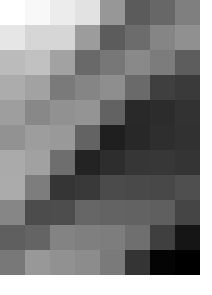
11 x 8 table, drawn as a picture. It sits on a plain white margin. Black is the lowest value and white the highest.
The top left is the ninth with the highest average. Streaks slant up to the right. Values rise toward the top left. The middle right is the calmest part. No lone cell stands out from its neighbours.
